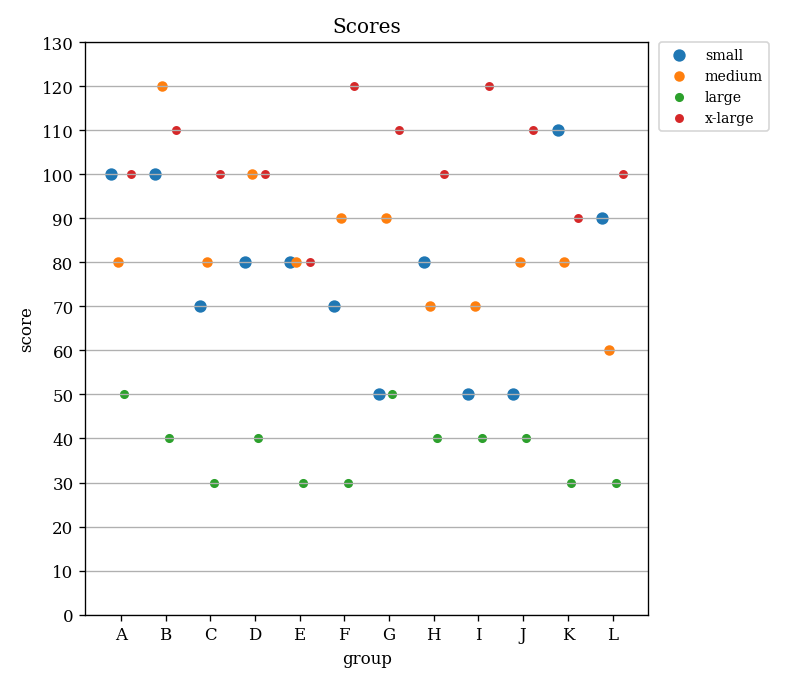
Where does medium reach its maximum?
B
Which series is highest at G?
x-large
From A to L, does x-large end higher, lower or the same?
the same
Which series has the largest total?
x-large
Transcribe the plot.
Title: Scores
x-axis: group, ticks A B C D E F G H I J K L
y-axis: score, ticks 0 10 20 30 40 50 60 70 80 90 100 110 120 130
Legend: small, medium, large, x-large
Values:
small: 100 100 70 80 80 70 50 80 50 50 110 90
medium: 80 120 80 100 80 90 90 70 70 80 80 60
large: 50 40 30 40 30 30 50 40 40 40 30 30
x-large: 100 110 100 100 80 120 110 100 120 110 90 100
